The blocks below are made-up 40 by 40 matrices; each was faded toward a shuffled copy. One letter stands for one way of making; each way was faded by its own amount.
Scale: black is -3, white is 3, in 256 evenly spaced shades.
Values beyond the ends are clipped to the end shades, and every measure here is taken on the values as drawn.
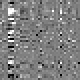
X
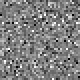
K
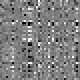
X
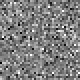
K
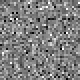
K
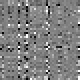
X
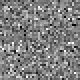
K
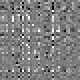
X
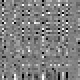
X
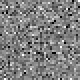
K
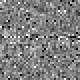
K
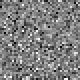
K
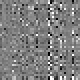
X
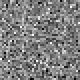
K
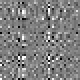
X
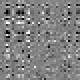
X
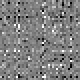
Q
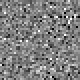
K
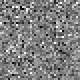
K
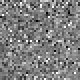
K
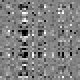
X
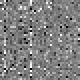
Q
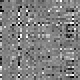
X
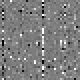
Q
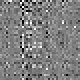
X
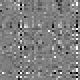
X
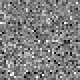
K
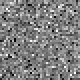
K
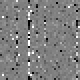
Q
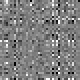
X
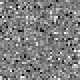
K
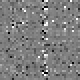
Q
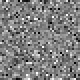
K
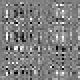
X
